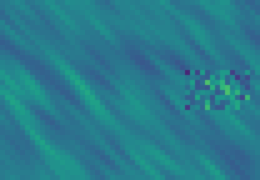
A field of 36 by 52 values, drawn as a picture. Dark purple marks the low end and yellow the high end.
Odd patch: rougher, in the middle right. Roughest part: middle right. Slope: none. Mirror symmetry: none. Grain: diagonal, down to the right.
